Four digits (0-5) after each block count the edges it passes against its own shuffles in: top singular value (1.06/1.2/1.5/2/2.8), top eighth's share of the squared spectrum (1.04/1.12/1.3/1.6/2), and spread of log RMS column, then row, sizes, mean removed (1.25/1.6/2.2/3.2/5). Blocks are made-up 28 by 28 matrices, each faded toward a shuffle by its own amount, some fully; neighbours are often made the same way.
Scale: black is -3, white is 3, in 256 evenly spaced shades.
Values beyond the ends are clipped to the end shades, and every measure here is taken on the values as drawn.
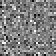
2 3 1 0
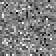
0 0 0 0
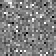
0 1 1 1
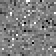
0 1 0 0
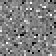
0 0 0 0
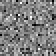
1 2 0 2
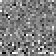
1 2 0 2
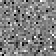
0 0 0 0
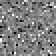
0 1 1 0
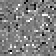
0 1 0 0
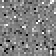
1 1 0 0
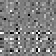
4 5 2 2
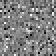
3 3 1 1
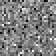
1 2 0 0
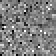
1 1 0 0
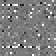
3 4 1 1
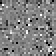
1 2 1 0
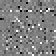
3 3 0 1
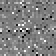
2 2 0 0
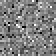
0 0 0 0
